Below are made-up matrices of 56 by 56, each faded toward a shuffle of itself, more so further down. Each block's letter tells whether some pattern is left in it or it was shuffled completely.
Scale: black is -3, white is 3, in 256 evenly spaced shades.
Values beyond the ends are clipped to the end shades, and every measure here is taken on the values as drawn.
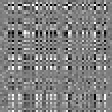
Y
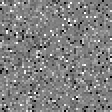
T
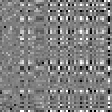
Y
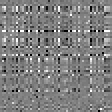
Y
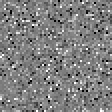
T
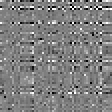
Y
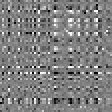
Y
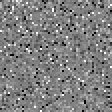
T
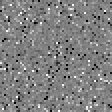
T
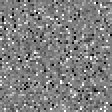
T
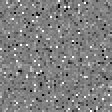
T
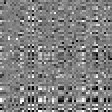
Y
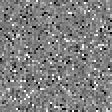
T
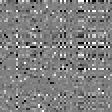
Y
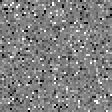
T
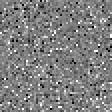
T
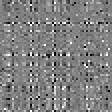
Y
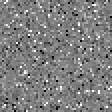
T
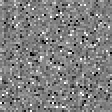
T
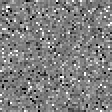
T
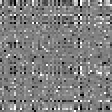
Y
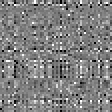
Y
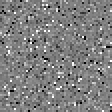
T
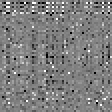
Y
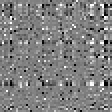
Y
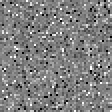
T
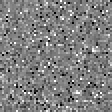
T
